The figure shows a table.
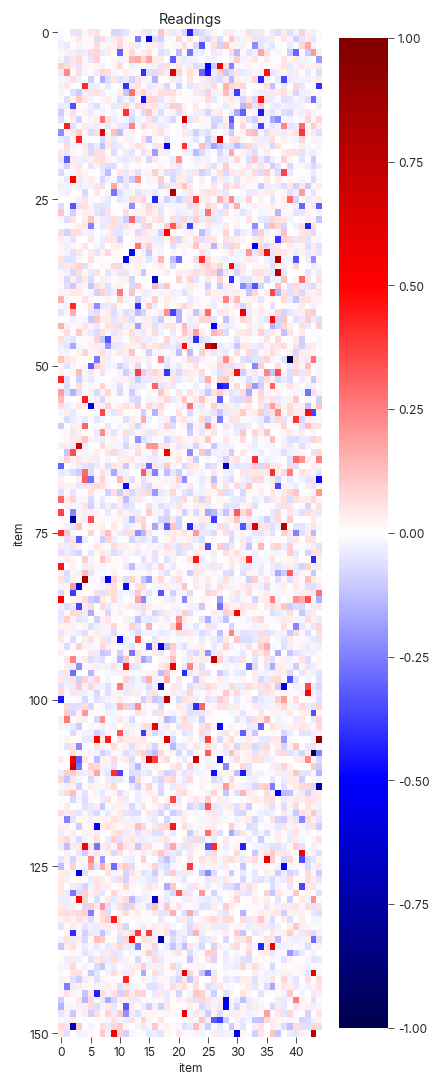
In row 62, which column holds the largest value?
3
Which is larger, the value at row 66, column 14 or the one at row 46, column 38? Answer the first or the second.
the first
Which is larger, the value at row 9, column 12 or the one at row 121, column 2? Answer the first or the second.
the first
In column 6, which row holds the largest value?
106
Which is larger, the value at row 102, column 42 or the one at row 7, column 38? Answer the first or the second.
the first
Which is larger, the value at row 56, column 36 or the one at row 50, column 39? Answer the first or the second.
the first
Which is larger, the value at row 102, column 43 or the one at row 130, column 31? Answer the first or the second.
the second
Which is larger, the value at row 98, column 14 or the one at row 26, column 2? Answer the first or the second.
the first
